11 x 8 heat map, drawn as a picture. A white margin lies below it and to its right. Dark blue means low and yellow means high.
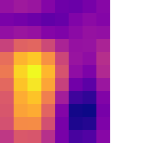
Ninth with the highest average: middle left. Calmest part: top right. Ninth with the lowest average: bottom right. Lone odd cells: none.
